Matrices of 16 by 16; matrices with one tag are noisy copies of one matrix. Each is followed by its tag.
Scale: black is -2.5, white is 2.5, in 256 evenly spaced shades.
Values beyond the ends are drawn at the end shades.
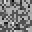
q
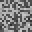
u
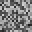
q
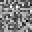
u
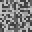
u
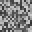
q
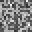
u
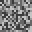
q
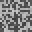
u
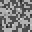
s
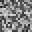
s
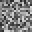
u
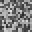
s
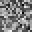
s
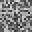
u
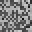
q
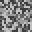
s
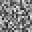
q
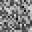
q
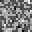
s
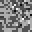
s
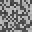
q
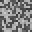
s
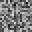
u
